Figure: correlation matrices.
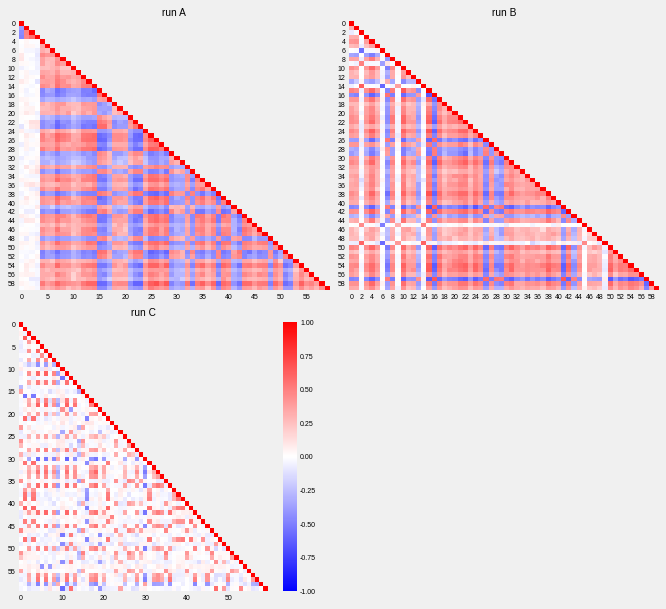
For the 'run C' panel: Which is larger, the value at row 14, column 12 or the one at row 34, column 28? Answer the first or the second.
the second
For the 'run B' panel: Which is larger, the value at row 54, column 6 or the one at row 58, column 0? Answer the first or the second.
the second
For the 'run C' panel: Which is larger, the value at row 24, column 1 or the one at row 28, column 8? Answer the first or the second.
the second
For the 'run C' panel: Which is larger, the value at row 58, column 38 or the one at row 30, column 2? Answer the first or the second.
the first
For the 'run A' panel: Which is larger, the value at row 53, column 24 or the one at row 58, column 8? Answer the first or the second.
the second
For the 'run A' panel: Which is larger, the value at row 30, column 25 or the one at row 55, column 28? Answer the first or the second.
the second
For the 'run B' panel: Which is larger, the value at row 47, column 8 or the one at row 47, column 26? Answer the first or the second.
the first
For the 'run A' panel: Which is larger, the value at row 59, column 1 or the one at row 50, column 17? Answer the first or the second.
the first
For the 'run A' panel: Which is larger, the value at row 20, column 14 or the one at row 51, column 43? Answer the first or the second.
the first
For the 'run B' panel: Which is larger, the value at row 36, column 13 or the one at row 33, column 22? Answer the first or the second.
the second
